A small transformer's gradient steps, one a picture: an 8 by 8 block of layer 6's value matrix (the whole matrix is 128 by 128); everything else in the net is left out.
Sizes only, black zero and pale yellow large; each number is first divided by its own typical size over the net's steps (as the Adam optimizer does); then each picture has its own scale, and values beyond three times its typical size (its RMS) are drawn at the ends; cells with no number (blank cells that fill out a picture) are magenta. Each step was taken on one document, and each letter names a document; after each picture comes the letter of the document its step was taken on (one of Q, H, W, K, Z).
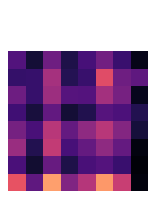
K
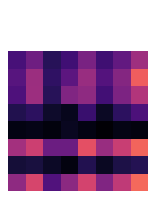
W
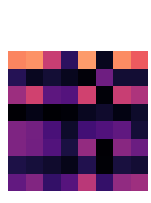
W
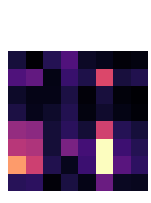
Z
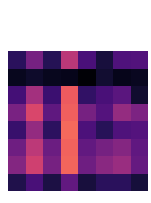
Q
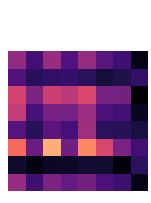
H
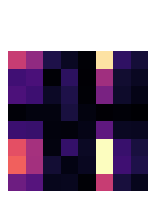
Z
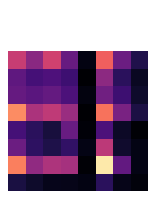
Z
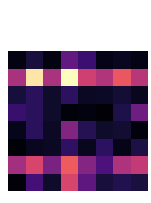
Q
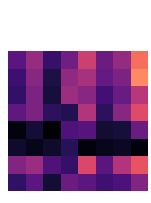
W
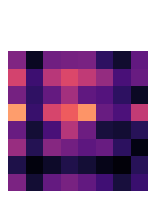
H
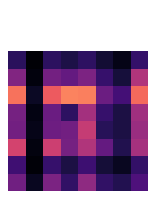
H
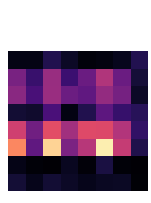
K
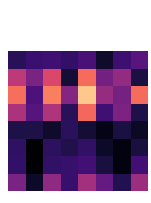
H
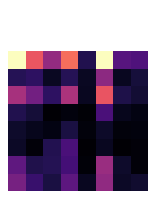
Z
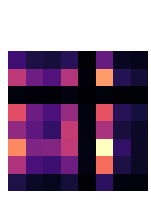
Z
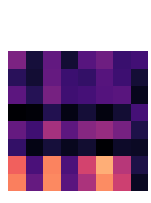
K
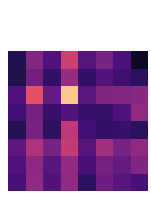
Q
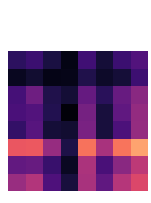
W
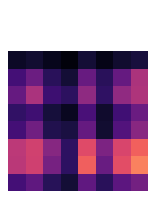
W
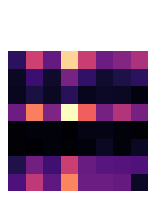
Q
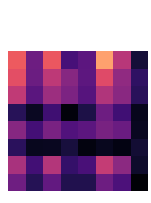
K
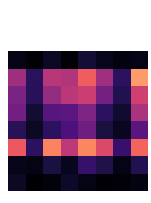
H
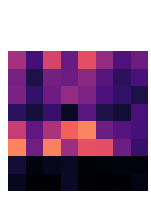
H
